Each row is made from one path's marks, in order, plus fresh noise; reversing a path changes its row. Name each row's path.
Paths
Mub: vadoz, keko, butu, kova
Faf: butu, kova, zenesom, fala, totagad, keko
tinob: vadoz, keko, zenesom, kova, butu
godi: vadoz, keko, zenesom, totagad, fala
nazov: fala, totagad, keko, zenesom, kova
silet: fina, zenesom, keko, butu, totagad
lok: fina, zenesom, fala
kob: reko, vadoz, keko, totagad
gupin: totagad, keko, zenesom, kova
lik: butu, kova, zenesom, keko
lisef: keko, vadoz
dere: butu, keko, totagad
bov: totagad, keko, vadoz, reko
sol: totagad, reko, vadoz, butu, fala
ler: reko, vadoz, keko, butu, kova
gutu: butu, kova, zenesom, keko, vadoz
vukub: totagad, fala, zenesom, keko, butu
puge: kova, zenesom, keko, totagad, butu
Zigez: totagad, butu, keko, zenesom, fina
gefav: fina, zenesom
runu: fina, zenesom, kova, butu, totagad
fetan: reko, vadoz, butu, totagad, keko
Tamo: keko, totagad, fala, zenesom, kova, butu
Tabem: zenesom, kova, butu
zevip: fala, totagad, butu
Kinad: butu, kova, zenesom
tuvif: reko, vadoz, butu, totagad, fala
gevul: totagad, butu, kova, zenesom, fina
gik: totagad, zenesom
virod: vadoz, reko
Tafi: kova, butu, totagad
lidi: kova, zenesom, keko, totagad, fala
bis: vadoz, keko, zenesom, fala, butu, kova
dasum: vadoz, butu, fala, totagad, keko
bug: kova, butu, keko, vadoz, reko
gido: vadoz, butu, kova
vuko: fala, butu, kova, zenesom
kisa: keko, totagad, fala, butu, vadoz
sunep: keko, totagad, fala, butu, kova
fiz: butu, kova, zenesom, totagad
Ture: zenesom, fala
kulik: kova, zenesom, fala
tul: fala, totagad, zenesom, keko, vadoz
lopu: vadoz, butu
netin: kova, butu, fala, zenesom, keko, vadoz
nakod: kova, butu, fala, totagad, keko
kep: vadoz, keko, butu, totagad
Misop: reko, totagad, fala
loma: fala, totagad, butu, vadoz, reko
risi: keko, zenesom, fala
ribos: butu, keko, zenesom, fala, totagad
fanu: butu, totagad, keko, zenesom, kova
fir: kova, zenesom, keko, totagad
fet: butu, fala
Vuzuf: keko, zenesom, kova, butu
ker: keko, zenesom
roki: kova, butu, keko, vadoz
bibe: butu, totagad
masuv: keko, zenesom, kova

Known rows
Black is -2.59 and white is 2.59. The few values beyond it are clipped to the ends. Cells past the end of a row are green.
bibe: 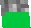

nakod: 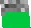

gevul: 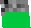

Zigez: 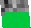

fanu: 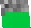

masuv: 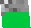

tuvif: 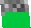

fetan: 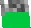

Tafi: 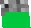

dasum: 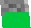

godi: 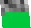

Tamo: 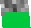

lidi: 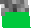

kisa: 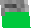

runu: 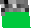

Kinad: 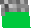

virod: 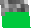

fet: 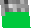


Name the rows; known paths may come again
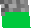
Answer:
fiz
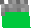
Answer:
lik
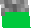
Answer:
Tamo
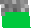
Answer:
Faf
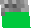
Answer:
sunep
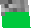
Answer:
ker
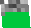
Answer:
roki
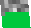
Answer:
lopu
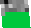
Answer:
kulik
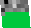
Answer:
silet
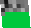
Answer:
gevul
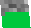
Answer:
dasum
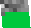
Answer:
fir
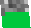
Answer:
kep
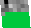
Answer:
zevip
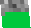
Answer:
bis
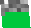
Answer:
gido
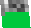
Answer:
fetan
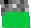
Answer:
gik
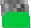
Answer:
tuvif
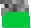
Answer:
lidi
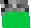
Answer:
runu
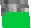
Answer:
bibe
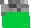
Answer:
Mub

